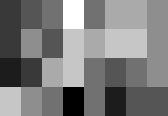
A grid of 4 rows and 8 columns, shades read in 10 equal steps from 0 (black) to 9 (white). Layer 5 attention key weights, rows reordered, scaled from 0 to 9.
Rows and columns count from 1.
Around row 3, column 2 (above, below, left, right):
5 5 1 6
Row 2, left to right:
2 5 3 7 6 7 7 5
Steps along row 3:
up up up down down up up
